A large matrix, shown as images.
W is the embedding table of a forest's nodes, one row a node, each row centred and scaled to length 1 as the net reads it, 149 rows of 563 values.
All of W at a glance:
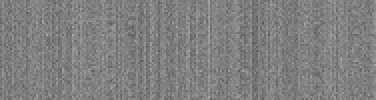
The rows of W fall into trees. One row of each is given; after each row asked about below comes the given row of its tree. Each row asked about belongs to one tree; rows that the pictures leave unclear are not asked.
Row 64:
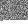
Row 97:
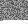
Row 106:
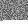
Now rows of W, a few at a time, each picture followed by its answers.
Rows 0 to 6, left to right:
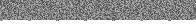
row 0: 106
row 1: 64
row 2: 97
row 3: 64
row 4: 97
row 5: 106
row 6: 106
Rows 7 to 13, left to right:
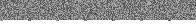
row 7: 106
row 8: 97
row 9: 106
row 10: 97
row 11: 97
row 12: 64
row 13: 64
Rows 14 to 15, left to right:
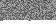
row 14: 97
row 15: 106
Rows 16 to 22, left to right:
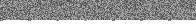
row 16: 97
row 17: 97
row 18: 106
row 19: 106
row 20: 64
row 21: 64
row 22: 64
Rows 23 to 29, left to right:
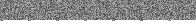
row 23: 106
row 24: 97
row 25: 97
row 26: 64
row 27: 97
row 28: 97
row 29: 106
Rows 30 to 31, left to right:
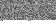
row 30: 106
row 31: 64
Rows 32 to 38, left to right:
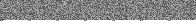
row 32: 97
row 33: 64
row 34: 64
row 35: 64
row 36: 106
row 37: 97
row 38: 64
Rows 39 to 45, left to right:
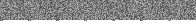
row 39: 97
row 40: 97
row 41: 97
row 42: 97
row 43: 106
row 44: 97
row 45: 64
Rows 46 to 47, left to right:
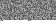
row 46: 106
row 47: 97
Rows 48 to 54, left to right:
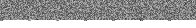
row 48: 97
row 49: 106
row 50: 106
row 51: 97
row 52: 97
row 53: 97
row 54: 97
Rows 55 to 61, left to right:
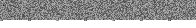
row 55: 106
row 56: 97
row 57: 64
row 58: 97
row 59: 106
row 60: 64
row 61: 97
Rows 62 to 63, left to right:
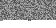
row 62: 64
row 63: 97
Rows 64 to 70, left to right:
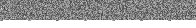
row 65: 106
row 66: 64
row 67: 106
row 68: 106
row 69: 97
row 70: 106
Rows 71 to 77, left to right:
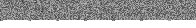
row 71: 97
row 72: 106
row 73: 106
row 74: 97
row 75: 97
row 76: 97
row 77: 106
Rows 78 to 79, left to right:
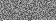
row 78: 106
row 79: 97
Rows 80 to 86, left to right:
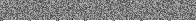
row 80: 97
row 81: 106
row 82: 97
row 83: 97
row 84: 106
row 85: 97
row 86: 64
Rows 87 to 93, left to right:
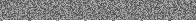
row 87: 106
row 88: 97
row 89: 64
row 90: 106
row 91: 64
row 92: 106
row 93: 97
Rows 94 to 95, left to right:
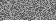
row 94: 64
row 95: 97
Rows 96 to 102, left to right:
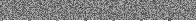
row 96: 64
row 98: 106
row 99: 97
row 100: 64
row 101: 64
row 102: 97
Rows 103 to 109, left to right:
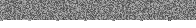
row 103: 106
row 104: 106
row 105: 106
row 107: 106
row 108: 106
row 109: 97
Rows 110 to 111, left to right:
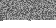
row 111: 106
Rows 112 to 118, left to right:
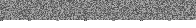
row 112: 97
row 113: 97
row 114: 106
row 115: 97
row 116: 97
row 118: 64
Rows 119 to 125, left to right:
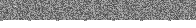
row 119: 97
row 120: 106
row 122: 64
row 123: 64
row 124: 97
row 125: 106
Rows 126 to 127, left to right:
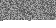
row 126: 97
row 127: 64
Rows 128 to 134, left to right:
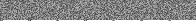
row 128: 97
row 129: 97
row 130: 106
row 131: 97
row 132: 106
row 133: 97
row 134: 106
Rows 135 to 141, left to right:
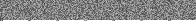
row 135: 97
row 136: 64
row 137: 106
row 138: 106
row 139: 106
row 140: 64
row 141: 64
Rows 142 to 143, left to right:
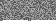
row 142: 64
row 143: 97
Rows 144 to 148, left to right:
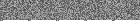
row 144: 97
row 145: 64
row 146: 97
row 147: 106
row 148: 64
